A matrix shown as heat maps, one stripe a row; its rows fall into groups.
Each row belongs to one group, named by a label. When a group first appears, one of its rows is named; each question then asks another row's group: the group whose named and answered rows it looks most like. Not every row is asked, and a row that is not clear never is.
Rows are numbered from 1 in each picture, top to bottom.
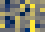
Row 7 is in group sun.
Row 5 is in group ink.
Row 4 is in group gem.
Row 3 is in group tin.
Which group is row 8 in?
tin
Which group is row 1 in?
ink
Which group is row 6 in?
sun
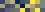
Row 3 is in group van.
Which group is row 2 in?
ink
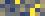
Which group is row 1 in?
ink
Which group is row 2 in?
van
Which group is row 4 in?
gem
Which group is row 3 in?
sun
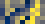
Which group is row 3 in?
gem
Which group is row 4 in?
van
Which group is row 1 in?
van
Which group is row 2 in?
van
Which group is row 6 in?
ink
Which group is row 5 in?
tin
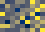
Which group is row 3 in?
van
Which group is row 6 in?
ink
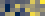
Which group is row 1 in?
tin
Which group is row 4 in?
gem
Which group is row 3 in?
ink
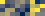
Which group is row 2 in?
tin
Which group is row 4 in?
gem
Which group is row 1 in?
sun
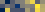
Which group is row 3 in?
van
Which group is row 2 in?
van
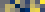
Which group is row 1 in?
tin
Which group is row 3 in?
gem
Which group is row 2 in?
gem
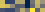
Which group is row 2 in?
gem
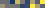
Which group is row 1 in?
tin
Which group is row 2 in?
gem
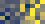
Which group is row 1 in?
tin
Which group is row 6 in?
van
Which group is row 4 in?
tin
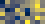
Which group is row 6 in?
ink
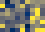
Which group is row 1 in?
ink
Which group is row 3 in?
van
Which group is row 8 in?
van
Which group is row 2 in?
sun
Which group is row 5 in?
gem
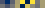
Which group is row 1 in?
tin
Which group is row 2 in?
ink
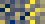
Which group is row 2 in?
ink
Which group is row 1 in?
tin
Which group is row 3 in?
van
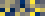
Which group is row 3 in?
van
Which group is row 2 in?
gem
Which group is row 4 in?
sun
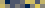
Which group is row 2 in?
gem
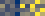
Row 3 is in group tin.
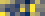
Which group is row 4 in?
gem
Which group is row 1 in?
gem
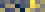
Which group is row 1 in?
tin
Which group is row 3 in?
ink
